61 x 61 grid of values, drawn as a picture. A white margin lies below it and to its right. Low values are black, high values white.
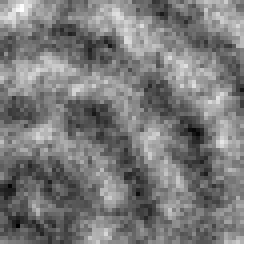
Rings: centred on the bottom left. Odd rows or columns: none. Mirror symmetry: none. Grain: blotchy. Histogram: bell-shaped.
